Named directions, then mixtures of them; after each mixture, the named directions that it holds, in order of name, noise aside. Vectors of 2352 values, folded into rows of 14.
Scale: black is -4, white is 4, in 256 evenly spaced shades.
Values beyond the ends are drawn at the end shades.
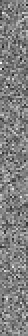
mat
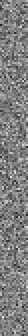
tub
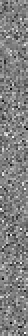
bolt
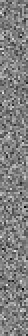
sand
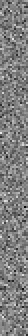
sand, tub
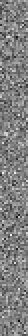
bolt, mat, tub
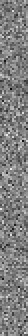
bolt, mat, sand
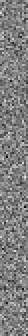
sand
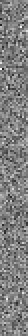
mat, tub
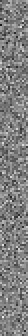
mat, tub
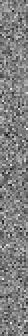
bolt, mat, sand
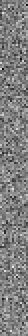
mat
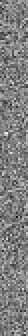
bolt, sand, tub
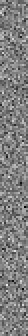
sand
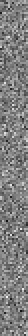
bolt, mat, sand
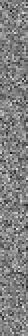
mat, tub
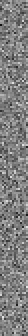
tub
